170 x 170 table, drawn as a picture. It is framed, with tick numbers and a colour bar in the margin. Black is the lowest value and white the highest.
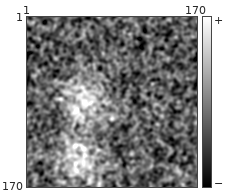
Mirror symmetry: none. Odd rows or columns: none. Bumps: two. Lone odd cells: none.
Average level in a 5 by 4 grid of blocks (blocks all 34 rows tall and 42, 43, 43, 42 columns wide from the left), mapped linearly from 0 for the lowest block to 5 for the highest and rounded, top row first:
0 0 0 0 | 0 2 0 0 | 1 5 1 0 | 1 3 0 0 | 2 4 1 0
